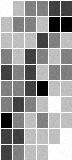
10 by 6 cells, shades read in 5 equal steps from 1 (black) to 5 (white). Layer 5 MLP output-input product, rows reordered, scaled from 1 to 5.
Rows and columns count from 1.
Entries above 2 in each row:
4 4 5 5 4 4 5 5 4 5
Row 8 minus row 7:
-2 1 1 -1 -1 0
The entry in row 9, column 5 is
4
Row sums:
19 16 21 19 17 17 21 19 21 23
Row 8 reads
1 3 4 3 4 4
